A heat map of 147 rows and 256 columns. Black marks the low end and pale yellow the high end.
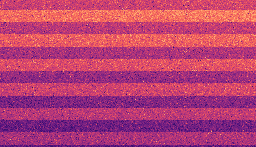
The field climbs toward the top. Horizontal stripes repeat 6 times down the table. Overall the values sit about 50% of the way up the scale.
